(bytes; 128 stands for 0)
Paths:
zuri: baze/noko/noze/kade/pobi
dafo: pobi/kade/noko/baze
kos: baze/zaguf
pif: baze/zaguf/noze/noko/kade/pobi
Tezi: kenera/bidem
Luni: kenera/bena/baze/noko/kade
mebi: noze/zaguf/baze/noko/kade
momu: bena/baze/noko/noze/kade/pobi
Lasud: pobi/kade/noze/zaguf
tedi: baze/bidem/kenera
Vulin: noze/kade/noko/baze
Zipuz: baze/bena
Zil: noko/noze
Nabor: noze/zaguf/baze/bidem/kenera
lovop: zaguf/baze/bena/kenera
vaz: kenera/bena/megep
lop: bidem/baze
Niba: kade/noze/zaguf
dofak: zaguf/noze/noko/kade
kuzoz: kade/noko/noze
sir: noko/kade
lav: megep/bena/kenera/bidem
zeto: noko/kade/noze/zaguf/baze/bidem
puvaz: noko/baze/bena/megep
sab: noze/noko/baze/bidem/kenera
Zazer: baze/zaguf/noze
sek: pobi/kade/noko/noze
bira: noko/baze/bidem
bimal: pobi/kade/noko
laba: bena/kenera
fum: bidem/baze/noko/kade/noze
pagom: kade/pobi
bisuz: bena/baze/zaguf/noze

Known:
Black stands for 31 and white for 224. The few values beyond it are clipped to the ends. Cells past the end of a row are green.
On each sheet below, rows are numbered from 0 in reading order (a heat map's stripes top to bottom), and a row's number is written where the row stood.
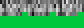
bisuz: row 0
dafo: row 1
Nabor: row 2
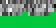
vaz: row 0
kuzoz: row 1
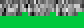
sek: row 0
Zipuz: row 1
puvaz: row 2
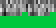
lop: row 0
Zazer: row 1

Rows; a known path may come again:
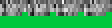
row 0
bisuz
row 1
momu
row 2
laba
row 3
lovop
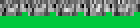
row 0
sek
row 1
kuzoz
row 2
bimal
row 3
fum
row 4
Tezi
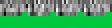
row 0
dafo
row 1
Nabor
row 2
tedi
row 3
lop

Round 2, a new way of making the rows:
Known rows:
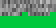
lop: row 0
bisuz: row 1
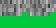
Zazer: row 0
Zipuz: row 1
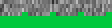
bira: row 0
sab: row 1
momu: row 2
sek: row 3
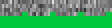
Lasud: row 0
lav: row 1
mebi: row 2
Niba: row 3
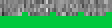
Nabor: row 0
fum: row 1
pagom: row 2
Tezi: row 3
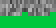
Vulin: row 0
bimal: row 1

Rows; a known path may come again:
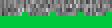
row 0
Nabor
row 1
laba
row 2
Vulin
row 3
dafo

